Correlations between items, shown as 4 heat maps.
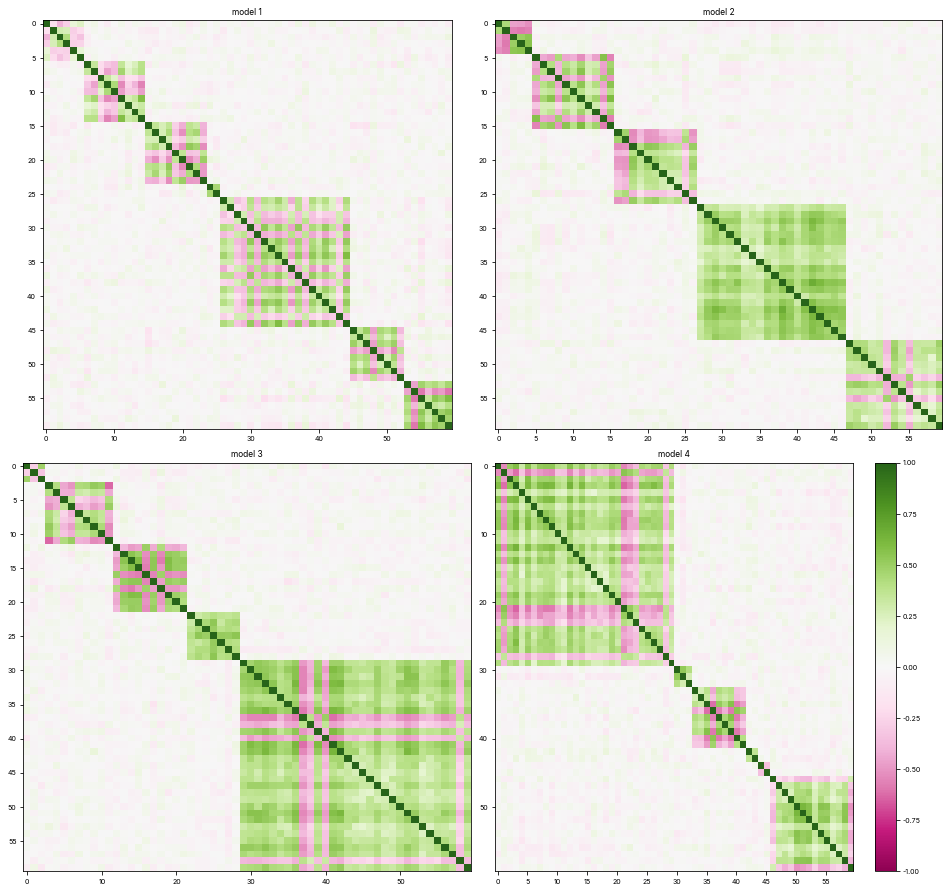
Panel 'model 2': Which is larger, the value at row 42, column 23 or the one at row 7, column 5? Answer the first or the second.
the first
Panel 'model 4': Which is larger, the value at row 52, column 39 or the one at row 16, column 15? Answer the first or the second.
the second
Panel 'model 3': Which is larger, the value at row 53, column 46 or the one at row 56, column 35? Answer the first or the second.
the second
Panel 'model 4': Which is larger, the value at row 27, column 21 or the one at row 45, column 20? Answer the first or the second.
the second
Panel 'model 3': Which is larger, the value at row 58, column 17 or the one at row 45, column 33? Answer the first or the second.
the second
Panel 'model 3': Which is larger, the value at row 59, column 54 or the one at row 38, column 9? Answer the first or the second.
the first
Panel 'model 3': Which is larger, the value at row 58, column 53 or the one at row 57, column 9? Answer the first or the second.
the second
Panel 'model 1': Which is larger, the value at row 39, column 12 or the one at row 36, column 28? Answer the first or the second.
the second
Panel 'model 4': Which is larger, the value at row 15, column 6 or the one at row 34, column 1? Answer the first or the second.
the first
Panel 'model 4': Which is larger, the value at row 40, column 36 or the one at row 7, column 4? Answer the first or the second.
the first
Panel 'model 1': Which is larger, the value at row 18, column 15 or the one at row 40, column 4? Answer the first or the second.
the first
